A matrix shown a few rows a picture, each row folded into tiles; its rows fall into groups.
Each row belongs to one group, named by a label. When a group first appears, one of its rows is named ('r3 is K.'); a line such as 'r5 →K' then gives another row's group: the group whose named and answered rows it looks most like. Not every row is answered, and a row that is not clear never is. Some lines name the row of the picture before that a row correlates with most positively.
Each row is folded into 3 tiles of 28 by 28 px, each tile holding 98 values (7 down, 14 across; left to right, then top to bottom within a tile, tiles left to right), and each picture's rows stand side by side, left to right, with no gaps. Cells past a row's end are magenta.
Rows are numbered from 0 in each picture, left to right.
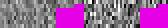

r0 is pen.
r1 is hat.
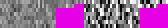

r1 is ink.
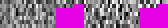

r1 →ink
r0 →pen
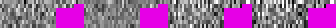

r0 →ink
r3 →hat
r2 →hat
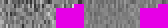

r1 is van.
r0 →van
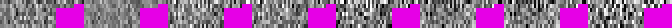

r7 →ink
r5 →van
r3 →hat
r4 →hat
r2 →hat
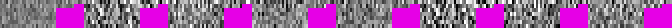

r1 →ink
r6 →hat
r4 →van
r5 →ink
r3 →van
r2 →hat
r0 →van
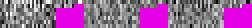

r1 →pen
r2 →van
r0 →hat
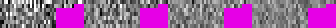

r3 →pen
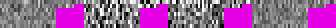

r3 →van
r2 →hat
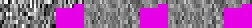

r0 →hat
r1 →pen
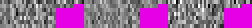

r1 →pen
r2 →hat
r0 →pen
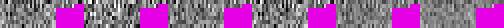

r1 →hat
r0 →van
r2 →van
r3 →van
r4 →van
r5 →van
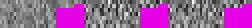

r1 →pen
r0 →pen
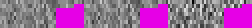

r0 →pen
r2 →ink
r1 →pen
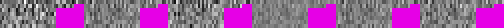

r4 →van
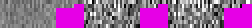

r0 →van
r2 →hat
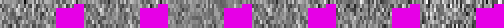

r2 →pen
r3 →ink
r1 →ink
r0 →ink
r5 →hat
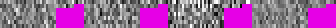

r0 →ink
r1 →pen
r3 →pen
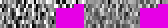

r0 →ink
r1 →ink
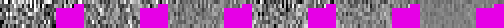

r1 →ink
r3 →van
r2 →van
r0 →hat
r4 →van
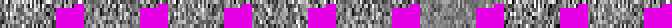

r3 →ink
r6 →hat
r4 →pen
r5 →pen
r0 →hat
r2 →hat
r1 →pen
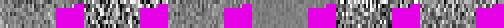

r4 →hat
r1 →ink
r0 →van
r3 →van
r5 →ink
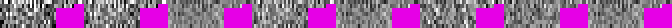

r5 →ink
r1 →hat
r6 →van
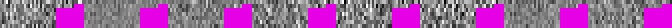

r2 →pen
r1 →van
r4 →hat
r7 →pen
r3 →ink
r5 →ink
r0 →hat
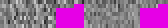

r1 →van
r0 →pen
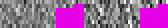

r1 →ink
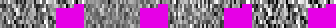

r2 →hat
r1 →ink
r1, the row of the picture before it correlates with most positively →0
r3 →ink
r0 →ink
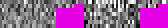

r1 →hat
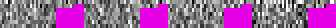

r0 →hat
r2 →ink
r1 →ink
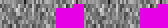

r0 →ink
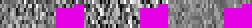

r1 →ink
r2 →pen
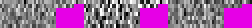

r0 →ink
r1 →ink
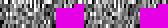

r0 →hat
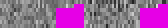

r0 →pen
